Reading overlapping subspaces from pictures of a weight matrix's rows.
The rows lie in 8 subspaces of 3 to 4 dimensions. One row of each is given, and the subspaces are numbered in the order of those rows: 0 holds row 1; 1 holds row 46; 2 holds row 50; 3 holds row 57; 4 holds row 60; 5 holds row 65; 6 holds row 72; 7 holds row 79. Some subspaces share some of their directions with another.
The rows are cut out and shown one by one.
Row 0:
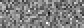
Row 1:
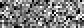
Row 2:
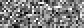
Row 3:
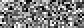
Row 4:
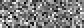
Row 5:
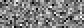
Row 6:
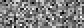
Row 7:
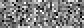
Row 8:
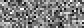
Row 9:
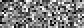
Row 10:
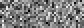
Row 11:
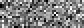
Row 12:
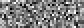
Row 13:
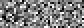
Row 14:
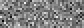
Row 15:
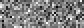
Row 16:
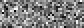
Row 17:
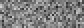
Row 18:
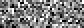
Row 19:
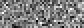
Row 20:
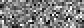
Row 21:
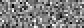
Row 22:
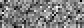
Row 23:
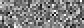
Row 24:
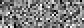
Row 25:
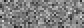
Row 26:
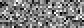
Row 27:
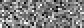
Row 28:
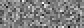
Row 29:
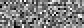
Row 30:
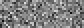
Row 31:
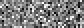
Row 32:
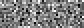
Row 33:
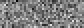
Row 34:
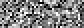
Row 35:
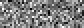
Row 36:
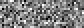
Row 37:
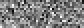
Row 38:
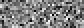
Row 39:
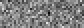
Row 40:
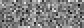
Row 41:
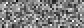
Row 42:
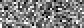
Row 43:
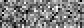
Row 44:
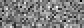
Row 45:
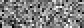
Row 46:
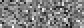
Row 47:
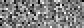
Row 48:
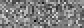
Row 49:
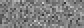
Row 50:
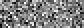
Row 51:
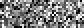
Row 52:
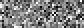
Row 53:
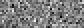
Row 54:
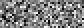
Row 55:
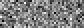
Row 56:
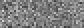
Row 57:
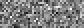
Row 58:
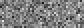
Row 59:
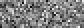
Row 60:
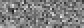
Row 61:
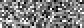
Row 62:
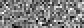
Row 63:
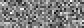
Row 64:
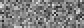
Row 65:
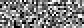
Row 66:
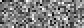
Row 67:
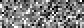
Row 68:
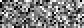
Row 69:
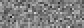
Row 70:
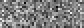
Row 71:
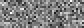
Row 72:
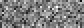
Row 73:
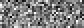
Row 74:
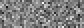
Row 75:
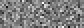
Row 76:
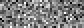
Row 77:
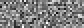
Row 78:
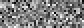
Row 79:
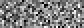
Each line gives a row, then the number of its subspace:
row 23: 2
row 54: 7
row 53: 4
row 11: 4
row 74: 7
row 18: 4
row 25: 0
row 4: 2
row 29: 5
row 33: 3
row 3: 1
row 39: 5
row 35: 5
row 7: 6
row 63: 0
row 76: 2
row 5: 0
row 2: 3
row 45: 1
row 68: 1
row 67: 6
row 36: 5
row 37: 4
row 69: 7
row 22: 6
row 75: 7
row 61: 4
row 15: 5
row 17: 0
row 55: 1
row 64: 6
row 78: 4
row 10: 5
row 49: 7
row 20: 1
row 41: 3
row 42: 6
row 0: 5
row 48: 7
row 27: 2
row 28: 7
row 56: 4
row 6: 0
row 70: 6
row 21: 4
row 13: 7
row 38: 1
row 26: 0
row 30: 2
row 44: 2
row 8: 0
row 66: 1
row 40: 6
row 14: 1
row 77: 5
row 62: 3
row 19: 3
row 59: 4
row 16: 4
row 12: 1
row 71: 0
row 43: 6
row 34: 3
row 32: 6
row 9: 1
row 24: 2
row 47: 6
